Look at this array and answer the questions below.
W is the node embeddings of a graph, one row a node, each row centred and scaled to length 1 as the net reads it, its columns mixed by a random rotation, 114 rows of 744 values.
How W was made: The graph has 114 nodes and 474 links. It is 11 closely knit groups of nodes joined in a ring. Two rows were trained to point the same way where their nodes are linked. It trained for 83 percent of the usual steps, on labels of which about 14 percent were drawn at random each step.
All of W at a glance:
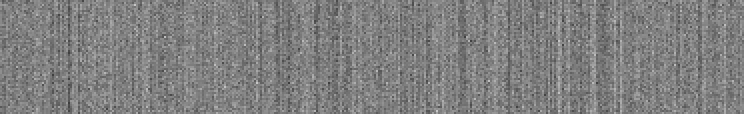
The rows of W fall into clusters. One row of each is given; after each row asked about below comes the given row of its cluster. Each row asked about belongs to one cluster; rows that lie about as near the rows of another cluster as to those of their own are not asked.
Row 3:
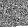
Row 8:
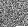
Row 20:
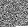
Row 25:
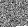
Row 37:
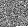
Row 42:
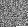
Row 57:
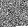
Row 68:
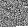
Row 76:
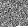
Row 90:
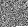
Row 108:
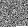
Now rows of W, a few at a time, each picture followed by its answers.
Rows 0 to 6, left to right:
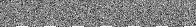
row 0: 3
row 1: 108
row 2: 68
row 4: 8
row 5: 8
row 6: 42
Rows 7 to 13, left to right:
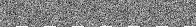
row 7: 37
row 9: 37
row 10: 3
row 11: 20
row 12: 57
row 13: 76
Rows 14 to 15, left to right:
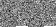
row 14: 108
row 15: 68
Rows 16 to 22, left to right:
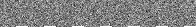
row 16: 90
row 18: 37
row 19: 108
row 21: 90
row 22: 90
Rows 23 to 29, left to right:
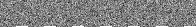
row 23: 57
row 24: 8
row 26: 42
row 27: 108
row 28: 20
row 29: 8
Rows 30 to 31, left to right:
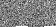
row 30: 90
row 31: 42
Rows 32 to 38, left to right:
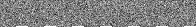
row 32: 90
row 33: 3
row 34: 108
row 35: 42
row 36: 8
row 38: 76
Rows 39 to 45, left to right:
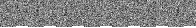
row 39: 68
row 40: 25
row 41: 25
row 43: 3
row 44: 20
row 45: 25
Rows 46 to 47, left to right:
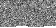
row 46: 76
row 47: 90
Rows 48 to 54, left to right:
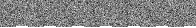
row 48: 68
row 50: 90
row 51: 37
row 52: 37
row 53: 25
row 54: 8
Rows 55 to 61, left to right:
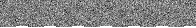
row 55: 3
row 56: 42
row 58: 57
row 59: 42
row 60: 8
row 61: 76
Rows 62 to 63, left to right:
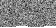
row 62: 57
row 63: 90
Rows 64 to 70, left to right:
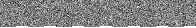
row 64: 37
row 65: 90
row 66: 8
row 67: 20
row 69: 42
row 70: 37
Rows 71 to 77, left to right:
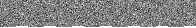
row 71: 57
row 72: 68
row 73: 90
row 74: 68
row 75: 57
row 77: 57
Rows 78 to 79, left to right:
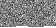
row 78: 68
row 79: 20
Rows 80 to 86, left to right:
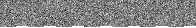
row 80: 76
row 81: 90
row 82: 57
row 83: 57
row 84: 76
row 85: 20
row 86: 108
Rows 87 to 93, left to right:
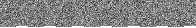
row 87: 76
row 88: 20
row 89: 20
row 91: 20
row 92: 68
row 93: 57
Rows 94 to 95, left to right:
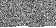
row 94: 42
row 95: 3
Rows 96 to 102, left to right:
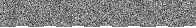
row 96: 37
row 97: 8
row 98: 3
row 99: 57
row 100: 68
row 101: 42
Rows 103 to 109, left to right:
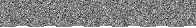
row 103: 25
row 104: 90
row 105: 25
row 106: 20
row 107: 20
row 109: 76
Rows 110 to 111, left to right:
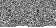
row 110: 25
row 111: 25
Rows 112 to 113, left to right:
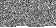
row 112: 76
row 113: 42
